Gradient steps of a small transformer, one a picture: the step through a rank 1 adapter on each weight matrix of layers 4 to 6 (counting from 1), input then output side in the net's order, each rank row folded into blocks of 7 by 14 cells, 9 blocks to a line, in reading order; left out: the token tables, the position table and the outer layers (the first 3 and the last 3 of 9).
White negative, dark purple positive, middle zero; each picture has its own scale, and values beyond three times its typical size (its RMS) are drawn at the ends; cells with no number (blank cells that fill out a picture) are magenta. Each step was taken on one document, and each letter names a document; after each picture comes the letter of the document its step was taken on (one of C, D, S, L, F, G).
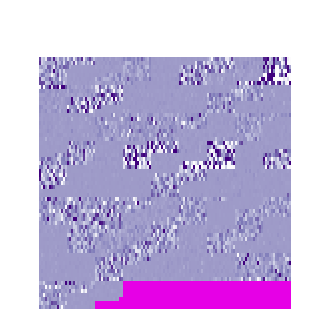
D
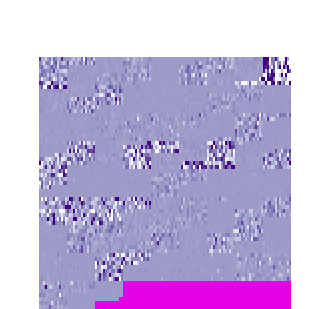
D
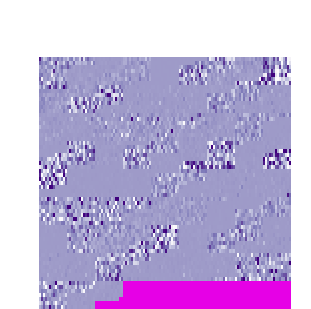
D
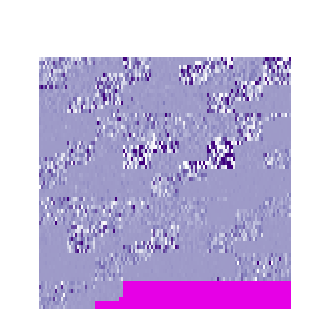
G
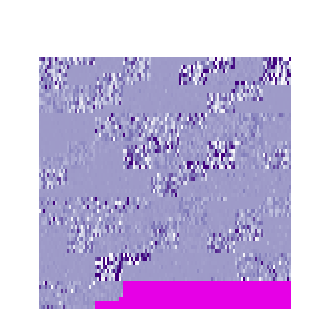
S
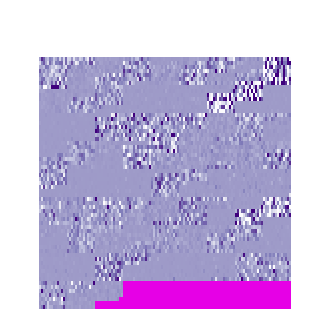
S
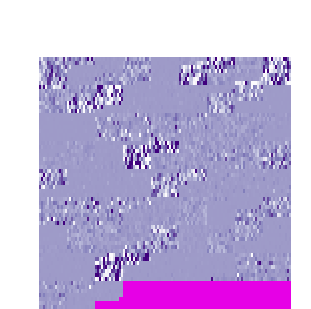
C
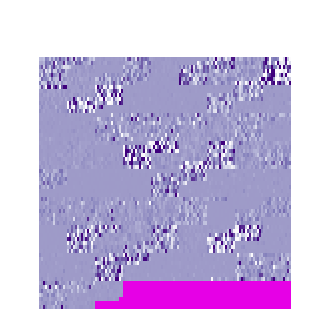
C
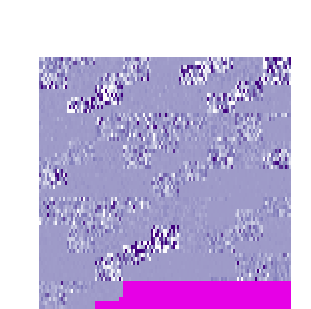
G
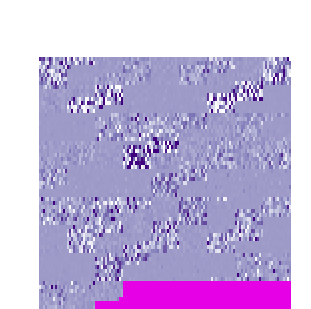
S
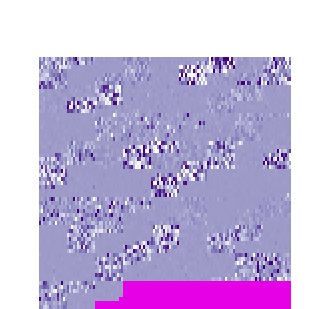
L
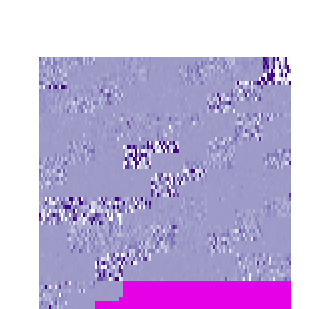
D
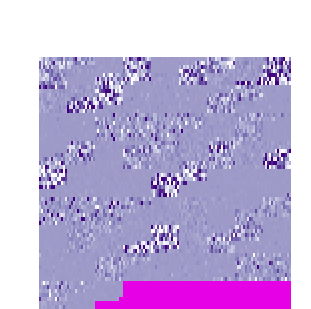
L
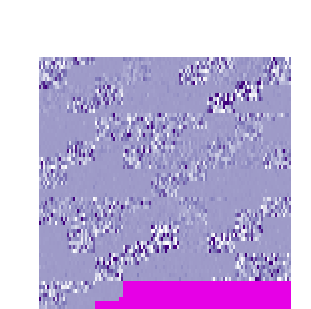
L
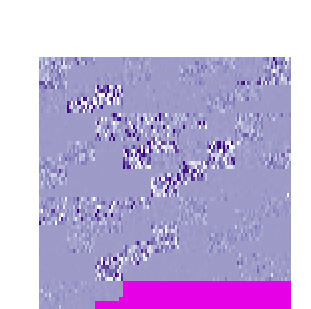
L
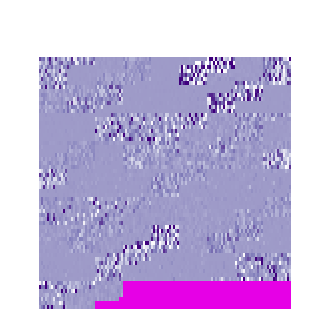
S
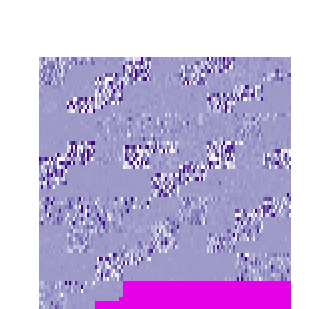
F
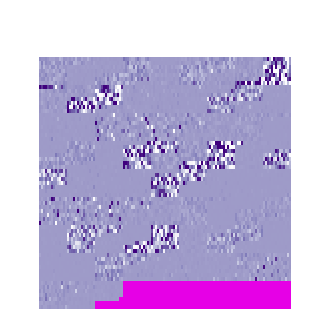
L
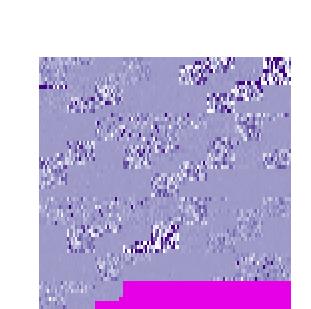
G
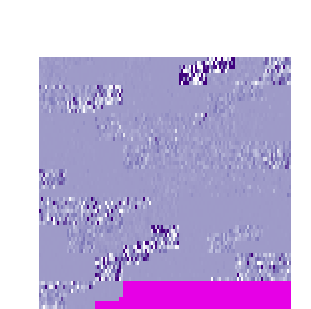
C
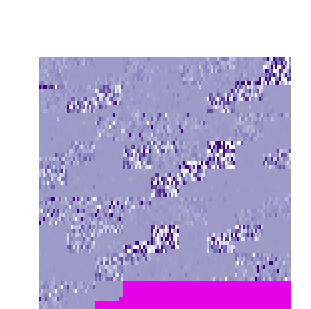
L
